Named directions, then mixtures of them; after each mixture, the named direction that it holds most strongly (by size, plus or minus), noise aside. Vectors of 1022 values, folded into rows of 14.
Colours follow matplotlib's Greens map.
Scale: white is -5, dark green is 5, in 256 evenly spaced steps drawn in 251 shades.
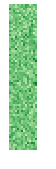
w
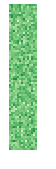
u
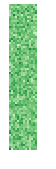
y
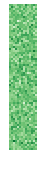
u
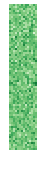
w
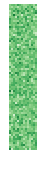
y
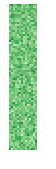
u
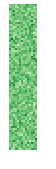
w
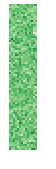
y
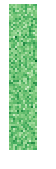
w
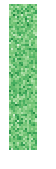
y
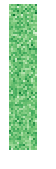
y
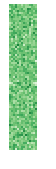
w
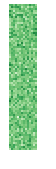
y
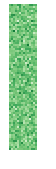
u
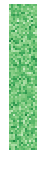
u
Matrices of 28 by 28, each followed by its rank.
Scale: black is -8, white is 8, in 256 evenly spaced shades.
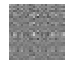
three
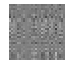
three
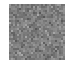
full rank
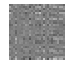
three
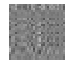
three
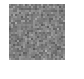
full rank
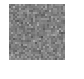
full rank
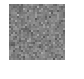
full rank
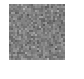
full rank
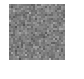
full rank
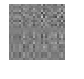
three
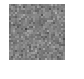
full rank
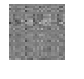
three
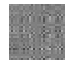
three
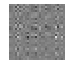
three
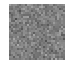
full rank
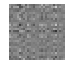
three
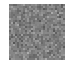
full rank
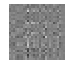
three
